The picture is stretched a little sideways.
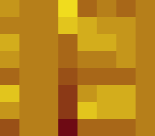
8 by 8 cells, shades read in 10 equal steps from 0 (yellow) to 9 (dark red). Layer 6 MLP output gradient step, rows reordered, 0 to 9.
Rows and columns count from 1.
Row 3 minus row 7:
-1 0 0 -2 1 0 1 0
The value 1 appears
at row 2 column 4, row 6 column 1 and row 7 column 5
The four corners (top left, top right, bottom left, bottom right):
3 4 6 4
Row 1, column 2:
4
